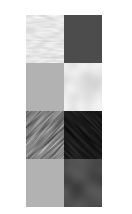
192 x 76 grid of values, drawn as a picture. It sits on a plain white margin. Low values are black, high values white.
It is made of 4 by 2 panels. Panel 1,1: very high, streaked across, faint in contrast. Panel 1,2: low, flat. Panel 2,1: high, flat. Panel 2,2: very high, smooth, faint in contrast. Panel 3,1: middling, slanting up to the right. Panel 3,2: very low, slanting down to the right, faint in contrast. Panel 4,1: high, flat. Panel 4,2: low, smooth, faint in contrast.
